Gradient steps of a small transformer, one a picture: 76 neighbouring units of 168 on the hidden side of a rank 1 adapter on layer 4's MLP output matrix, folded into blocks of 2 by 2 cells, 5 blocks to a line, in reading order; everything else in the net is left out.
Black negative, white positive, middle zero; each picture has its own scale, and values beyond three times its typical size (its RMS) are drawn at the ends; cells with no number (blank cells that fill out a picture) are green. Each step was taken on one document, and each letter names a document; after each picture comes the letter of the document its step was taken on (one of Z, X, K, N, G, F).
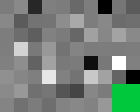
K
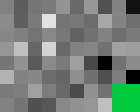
K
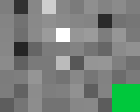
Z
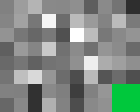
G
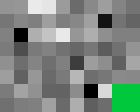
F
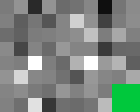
K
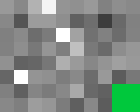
F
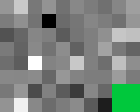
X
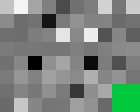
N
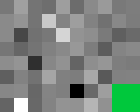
X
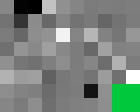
F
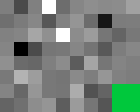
Z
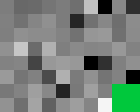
K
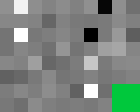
N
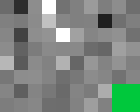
Z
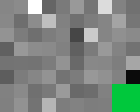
G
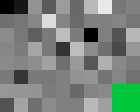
X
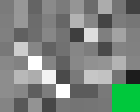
K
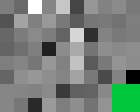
G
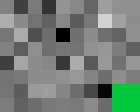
Z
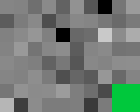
X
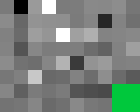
Z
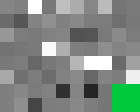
G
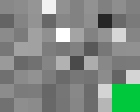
Z
